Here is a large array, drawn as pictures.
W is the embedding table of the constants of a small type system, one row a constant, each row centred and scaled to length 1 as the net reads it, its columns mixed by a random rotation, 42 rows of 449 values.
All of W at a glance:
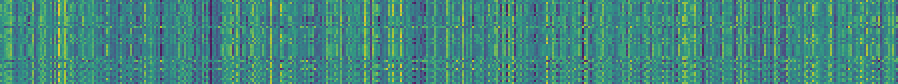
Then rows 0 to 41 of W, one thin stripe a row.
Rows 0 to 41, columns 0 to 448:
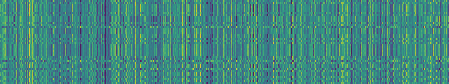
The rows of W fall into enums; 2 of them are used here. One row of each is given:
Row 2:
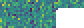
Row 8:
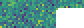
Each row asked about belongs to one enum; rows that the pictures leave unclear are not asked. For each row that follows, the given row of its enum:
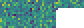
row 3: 2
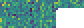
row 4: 2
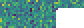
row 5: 2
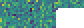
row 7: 2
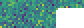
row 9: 8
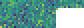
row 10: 8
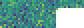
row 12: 8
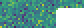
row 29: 8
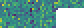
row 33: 2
